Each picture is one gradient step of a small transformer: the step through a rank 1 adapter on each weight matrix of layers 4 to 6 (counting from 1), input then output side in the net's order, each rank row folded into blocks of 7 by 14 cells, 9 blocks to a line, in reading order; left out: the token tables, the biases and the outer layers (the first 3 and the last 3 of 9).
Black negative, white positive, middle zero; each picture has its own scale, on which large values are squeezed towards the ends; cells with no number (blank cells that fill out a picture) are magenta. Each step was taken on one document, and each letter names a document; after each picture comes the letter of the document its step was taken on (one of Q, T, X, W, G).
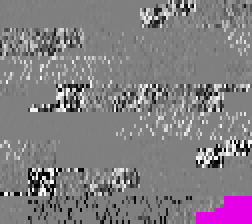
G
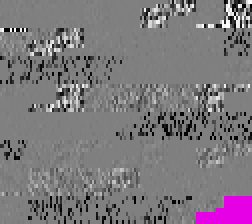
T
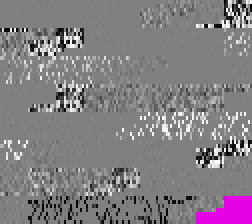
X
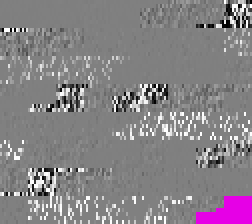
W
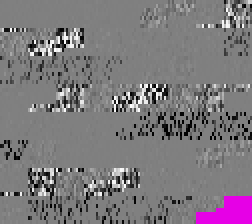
T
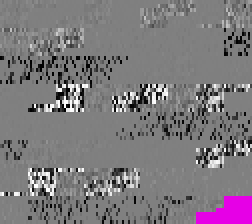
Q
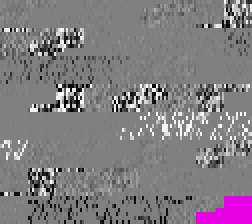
G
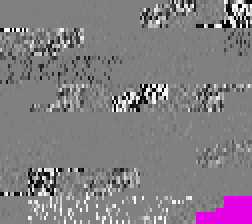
W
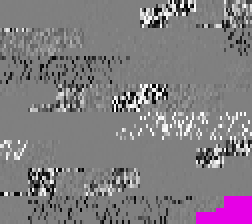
G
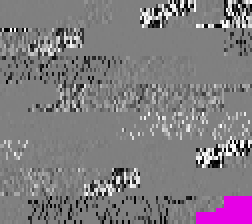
X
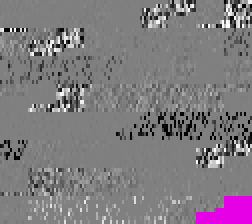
T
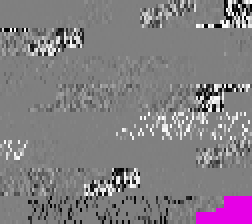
X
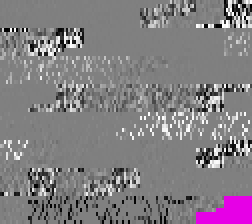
X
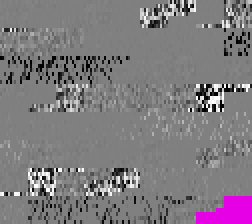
Q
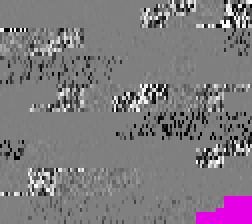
T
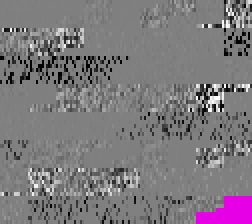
Q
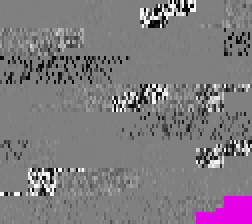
Q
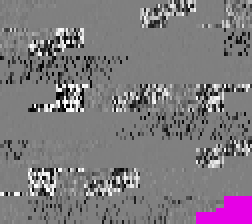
Q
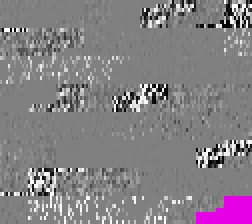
W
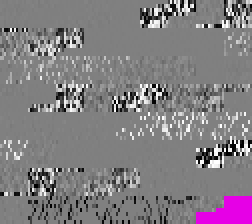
X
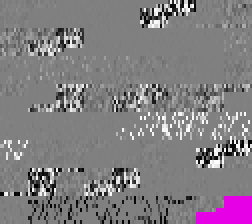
X
